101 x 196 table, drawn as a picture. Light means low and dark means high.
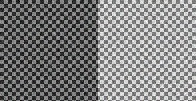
On average the colour sits 50% of the way up the scale. A checkerboard runs through the table. A vertical seam about 50% of the way across splits the table, and the left part is higher.
